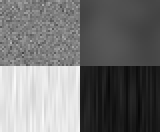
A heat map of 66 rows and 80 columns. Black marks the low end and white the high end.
It is made of 2 by 2 panels. Panel 1,1: middling, fine-grained. Panel 1,2: low, smooth, faint in contrast. Panel 2,1: very high, streaked downward, faint in contrast. Panel 2,2: very low, streaked downward, faint in contrast.
